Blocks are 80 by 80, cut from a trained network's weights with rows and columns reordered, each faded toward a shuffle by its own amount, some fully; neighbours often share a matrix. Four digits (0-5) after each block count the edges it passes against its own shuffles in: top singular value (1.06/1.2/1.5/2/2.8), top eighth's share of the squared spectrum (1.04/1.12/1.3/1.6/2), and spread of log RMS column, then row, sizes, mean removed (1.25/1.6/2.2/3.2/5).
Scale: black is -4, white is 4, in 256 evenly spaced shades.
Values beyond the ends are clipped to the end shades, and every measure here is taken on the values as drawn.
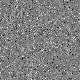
0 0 0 0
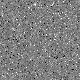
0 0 0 0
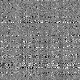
3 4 1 3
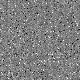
0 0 0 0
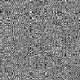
4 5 3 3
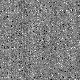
2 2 0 1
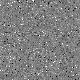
1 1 0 1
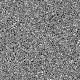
2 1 0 0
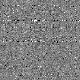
3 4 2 2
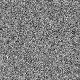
2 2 0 1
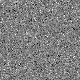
1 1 0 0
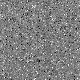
0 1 0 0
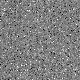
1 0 0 0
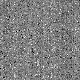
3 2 0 1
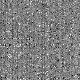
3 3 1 2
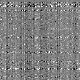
4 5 1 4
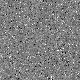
0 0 0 0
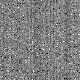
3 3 0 2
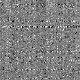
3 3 1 3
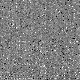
2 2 0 1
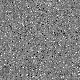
0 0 0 0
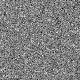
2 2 0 0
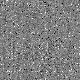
2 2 0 1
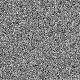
1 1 0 0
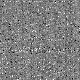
2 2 0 2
